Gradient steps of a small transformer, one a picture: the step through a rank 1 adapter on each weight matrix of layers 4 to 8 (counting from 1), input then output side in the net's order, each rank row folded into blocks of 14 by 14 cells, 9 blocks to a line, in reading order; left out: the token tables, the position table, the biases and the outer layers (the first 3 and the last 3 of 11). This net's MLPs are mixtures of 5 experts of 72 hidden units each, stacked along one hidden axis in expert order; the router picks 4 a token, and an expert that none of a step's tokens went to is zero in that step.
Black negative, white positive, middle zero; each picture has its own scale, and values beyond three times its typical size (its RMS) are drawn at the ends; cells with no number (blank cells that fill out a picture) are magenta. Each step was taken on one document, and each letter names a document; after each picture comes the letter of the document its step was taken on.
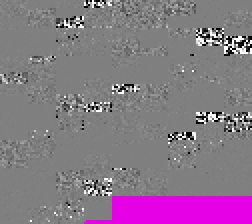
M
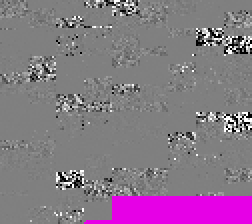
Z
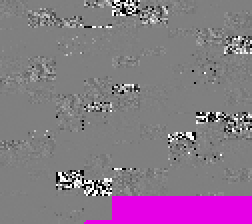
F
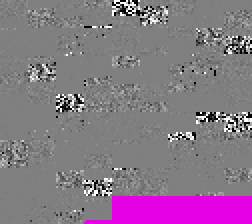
F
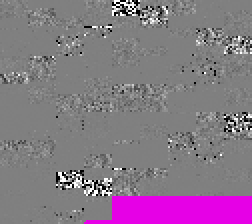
F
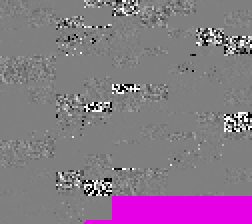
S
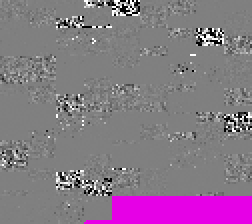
S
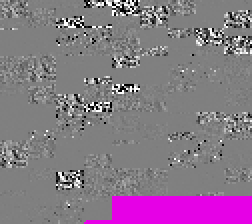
M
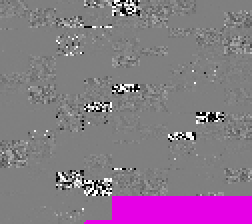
Z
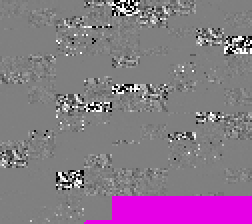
M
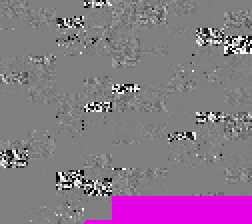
M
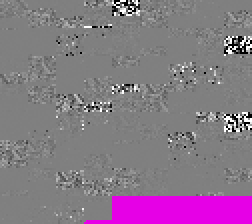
Z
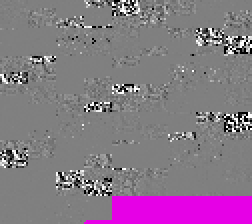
M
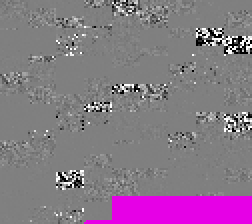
Z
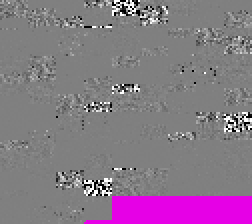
F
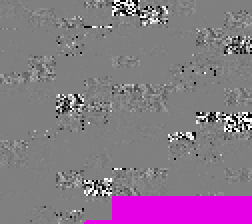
F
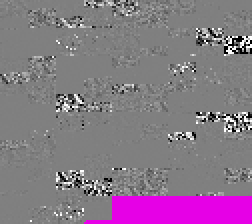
Z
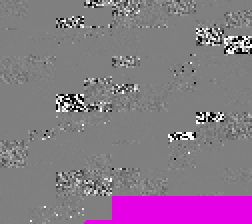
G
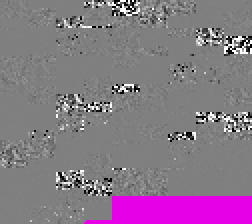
M
